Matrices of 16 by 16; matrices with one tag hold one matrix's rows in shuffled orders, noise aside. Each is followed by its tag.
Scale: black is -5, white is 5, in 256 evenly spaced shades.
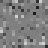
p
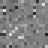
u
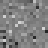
u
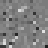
u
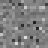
p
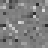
u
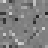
u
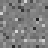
p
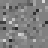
u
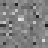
u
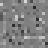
p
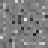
p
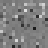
p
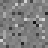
p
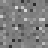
p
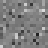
p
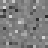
u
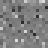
p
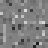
p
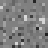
p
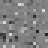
u
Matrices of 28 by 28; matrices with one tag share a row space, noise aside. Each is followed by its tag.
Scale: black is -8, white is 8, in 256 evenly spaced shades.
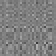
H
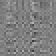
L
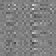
L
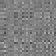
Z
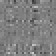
L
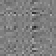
L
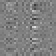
L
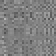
Z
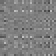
Z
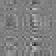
L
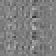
L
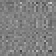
H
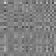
Z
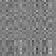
H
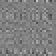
H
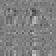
L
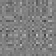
H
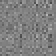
H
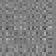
H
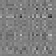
H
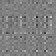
H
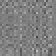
H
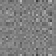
H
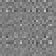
H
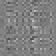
L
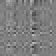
L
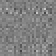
H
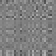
H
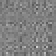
H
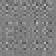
H
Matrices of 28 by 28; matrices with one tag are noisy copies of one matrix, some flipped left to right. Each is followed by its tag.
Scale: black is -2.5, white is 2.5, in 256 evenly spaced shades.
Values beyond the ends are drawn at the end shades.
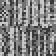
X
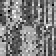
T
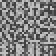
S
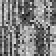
T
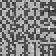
S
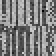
X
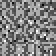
S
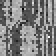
T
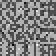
S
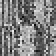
T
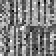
X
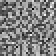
S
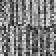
X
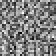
S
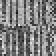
X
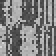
T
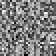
S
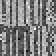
X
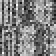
T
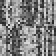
T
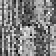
T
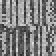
X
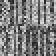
X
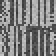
X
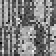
T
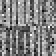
X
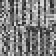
X
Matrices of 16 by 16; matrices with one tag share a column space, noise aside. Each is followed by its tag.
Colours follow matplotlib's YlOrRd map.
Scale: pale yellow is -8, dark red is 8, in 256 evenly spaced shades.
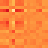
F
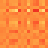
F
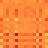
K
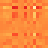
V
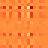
V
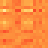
F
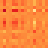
F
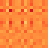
F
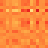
F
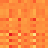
K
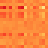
V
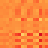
K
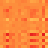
K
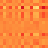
V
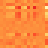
V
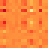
F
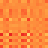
K
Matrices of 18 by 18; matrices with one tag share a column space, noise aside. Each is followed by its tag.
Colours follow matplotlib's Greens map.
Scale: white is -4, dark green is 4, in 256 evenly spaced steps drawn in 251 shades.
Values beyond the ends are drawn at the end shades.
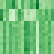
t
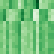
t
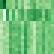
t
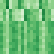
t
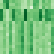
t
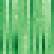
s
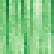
s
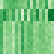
t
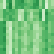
t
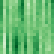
s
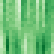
s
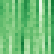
s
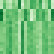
t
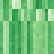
t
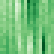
s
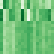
t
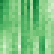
s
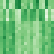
t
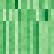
t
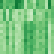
t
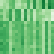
t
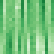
s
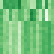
t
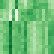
t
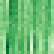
s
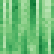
s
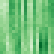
s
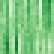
s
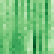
s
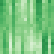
s
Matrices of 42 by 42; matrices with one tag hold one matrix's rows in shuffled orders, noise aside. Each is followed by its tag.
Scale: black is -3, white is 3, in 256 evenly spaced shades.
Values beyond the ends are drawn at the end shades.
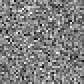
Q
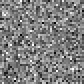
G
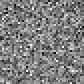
G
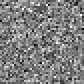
Q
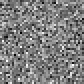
G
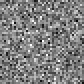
Q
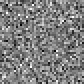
G
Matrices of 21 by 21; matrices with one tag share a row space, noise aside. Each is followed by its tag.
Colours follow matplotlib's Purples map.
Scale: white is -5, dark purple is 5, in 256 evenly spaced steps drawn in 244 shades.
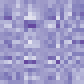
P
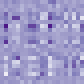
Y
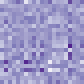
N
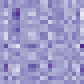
Y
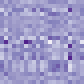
N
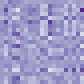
Y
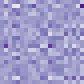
Y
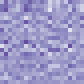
N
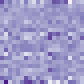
N
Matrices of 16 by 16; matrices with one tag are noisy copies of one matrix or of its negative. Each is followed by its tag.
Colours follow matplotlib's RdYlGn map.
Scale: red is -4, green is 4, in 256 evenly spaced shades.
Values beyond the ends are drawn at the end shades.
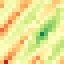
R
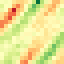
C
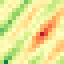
R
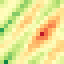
R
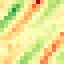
C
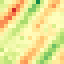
C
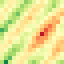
R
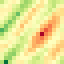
R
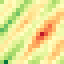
R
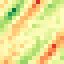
C
